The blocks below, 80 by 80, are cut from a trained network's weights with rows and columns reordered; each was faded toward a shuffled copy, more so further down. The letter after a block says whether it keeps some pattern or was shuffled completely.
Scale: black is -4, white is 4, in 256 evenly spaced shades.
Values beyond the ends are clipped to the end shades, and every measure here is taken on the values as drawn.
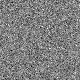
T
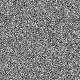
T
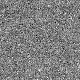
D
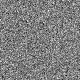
T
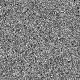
T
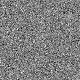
T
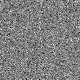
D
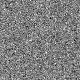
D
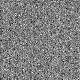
D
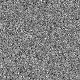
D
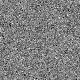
T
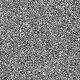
T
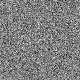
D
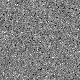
T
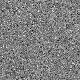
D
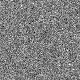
T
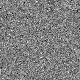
T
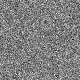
T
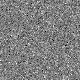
T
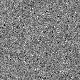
D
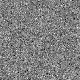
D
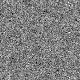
D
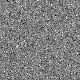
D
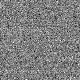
D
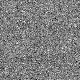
D
